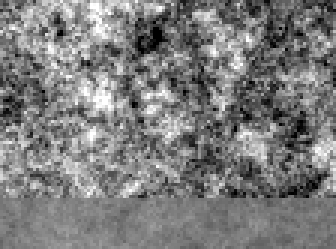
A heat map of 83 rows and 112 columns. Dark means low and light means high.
Average level on the scale: 50%. Stripes: none. Seam: horizontal, 80% of the way down, the bottom part calmer. Mirror symmetry: none.
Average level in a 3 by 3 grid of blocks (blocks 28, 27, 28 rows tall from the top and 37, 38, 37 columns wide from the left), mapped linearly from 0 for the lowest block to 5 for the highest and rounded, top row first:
510 | 421 | 320
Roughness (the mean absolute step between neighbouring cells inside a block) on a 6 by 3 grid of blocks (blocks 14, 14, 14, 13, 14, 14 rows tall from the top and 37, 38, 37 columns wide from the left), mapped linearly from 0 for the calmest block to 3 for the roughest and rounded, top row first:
333
333
333
333
222
000
